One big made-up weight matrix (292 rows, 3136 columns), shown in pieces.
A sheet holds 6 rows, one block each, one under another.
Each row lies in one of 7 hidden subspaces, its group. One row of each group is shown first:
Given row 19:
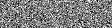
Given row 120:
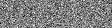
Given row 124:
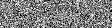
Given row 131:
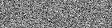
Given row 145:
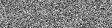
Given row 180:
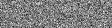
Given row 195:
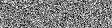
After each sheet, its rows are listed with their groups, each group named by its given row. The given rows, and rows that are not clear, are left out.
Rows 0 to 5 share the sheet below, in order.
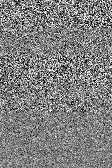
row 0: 124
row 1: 195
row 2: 124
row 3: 124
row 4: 180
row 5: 145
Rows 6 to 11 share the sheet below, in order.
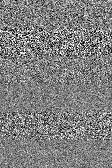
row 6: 195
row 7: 195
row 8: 195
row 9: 120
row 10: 120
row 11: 145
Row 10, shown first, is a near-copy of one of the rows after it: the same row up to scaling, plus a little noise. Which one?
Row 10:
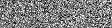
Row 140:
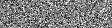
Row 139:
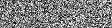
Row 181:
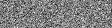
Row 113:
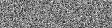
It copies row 139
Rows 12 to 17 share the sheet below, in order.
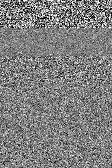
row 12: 124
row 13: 124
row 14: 120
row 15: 195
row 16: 131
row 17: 131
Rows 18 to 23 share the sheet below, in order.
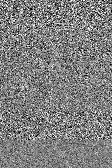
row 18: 120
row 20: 124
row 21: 145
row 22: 180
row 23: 124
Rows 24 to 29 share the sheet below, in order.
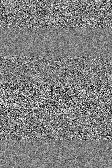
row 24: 145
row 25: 120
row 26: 195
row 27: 145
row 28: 19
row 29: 120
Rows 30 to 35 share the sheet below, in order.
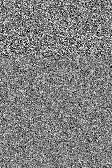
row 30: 131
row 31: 131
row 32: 124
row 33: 19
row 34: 131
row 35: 19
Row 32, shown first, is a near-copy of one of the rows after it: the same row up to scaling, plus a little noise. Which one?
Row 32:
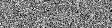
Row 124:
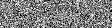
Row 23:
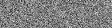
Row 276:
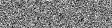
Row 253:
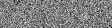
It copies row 124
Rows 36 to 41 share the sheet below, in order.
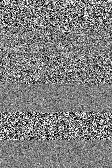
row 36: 195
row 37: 145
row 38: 180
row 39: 19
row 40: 120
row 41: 145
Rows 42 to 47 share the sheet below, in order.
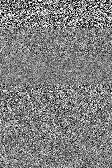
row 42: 145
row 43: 124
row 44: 180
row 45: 131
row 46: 131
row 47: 145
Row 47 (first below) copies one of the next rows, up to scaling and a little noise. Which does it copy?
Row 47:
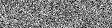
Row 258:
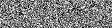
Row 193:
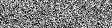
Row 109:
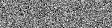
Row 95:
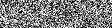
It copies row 95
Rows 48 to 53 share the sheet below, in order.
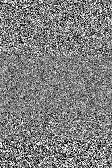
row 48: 195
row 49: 145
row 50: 19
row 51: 120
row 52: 120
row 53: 180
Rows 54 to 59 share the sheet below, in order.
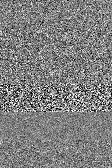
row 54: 120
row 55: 180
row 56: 195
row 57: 120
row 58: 195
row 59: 124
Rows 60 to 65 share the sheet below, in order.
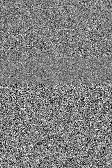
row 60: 131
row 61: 19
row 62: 19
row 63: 195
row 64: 120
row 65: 180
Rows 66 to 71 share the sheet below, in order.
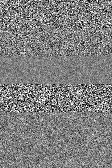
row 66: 19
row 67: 195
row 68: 131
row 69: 145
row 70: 19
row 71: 180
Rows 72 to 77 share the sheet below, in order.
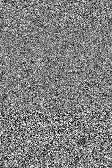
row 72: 195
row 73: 195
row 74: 180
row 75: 19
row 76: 145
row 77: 120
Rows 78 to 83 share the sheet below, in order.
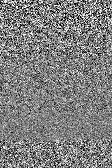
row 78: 195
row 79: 180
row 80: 195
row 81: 180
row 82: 19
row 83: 131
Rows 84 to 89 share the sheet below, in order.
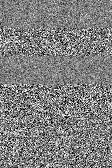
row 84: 124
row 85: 131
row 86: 145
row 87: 195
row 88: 145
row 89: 120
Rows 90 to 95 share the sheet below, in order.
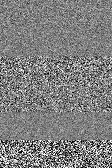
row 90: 131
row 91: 131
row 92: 145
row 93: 19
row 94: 124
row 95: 145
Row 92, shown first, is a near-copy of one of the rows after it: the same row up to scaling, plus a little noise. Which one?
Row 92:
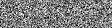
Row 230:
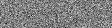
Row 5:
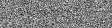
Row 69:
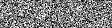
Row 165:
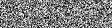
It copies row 165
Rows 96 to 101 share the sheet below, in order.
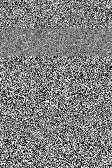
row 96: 124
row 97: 180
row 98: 124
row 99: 145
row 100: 195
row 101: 180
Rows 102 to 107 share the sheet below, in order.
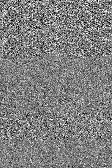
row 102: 19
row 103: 19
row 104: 195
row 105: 120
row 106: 131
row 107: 120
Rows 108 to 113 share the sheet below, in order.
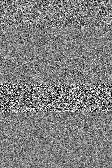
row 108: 180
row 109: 145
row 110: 195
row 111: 120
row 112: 195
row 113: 120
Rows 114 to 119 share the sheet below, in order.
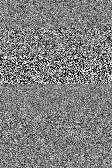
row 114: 19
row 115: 120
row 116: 195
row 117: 195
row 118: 180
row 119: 195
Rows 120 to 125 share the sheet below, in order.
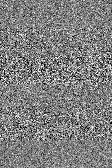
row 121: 19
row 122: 120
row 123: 180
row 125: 120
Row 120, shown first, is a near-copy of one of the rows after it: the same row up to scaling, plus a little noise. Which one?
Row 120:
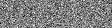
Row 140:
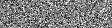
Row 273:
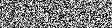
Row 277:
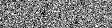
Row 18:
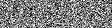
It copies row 18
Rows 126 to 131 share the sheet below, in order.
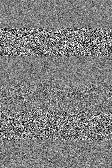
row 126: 145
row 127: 195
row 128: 120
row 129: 145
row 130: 145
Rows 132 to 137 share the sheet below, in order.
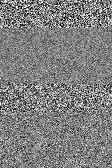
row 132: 195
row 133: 120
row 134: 145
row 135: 124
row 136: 195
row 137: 180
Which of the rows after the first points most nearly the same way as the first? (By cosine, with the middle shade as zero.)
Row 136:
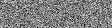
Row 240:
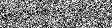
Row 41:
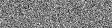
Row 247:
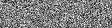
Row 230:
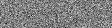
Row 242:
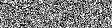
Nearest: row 242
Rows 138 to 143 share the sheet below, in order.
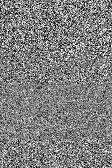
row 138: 131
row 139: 120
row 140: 120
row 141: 180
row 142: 180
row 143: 19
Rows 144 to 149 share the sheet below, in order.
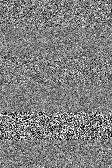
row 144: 120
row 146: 195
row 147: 124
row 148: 195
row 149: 180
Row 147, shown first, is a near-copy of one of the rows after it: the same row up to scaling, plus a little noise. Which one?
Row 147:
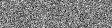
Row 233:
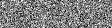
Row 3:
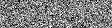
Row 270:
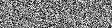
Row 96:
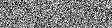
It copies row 233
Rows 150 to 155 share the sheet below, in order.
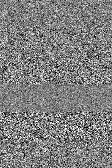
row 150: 19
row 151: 19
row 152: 19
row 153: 19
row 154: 195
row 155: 145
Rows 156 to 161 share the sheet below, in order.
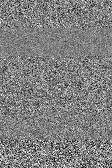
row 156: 145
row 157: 195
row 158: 19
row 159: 180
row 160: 195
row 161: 145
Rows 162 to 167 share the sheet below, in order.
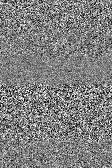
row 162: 195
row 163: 124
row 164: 180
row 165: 145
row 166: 131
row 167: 19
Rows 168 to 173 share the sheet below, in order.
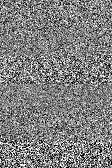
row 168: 131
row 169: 120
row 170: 120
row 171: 180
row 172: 124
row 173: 195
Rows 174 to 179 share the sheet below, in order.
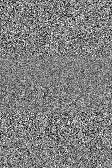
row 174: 120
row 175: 145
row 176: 195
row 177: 120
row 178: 145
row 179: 131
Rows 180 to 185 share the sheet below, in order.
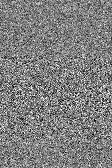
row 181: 120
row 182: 195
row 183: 120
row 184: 19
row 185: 131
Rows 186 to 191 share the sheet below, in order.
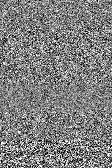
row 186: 19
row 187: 19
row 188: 131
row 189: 120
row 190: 180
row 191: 145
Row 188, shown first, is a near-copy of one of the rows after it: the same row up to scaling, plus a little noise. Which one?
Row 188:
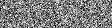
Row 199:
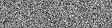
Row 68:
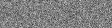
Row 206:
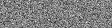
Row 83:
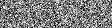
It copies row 83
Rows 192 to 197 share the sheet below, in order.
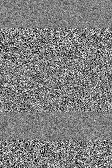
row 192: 131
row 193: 145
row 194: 195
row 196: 19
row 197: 120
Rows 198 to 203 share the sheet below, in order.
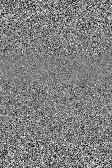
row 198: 145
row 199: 131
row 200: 145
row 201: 180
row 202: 195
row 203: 19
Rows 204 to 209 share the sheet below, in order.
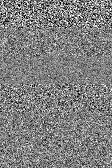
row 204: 131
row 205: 19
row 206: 131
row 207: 145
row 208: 120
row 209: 180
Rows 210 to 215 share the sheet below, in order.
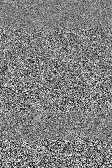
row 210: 195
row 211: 131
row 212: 19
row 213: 195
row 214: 180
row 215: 180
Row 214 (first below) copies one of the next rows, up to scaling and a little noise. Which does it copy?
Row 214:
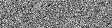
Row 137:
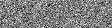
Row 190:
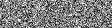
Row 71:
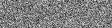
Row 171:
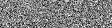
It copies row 137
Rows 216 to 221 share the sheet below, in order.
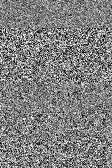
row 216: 180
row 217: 180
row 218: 180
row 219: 145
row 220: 180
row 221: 180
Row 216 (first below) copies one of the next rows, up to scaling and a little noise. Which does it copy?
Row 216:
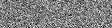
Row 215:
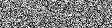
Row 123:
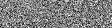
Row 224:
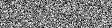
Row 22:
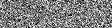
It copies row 22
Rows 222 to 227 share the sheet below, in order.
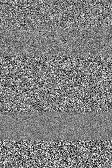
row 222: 195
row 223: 131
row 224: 180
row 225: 195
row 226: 195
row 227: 131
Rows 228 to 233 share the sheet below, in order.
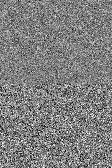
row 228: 19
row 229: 124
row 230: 145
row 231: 180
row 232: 145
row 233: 124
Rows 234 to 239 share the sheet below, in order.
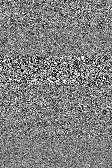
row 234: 131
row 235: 19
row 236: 145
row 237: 19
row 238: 145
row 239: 131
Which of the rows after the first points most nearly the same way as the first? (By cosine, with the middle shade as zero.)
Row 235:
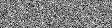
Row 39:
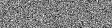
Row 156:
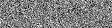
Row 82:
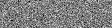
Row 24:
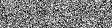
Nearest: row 39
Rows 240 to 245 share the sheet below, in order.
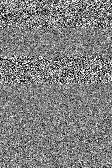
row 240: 145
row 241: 120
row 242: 195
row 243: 131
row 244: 120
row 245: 19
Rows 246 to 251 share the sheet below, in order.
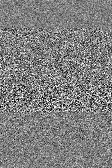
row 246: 124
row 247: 195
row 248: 131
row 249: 120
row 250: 120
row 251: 120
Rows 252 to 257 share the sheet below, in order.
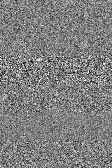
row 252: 195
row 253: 124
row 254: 180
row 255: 19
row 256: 195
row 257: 180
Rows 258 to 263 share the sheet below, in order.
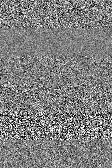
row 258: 145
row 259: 124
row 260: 145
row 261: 195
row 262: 195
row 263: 131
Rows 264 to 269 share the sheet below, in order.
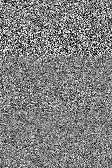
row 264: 195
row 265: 131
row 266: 180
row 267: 131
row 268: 124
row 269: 195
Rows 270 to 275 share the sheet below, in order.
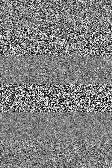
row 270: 124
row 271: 124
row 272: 124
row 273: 120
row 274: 180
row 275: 145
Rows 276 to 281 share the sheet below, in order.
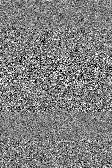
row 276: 124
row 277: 120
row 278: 124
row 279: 180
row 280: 145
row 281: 19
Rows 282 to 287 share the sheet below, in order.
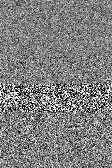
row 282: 124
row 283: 124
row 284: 19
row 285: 131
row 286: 180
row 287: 145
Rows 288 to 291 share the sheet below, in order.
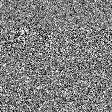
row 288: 180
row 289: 145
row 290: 124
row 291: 180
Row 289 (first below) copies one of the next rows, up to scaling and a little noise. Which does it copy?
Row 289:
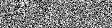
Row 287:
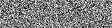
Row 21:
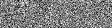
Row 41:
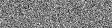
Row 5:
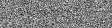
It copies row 21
